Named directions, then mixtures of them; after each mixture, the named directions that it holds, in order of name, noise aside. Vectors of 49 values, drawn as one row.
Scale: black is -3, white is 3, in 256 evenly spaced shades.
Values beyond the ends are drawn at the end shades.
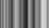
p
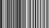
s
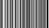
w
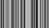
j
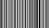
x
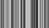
j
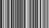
j, s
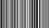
j, x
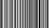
w, x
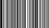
j, s, x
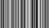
j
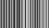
s, w, x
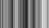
p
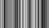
j, p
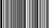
j, s, x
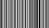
x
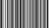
j, s, w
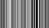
j, s, x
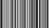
j, w, x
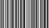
j, w, x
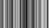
p, w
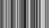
j, p, x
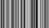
j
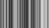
p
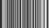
p, s, w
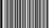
s, w, x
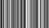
j, s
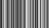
j, s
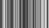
p, s, w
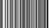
w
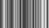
p, s, w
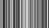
p, w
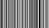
x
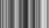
p
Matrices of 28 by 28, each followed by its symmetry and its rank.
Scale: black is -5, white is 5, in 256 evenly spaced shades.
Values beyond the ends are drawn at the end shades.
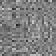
neither, rank five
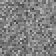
neither, full rank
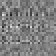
neither, rank three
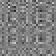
neither, rank three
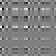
neither, rank one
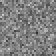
neither, full rank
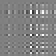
neither, rank one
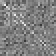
symmetric, rank five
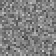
neither, full rank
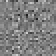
neither, rank five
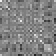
symmetric, rank five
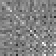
symmetric, rank five
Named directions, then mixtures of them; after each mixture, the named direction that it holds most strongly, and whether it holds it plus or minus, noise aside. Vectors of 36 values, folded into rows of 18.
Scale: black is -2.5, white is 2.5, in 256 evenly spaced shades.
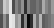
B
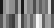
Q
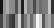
Q, plus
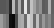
B, minus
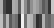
Q, minus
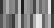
Q, plus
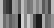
Q, minus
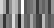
Q, minus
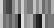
Q, minus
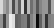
Q, minus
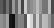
B, minus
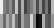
Q, minus
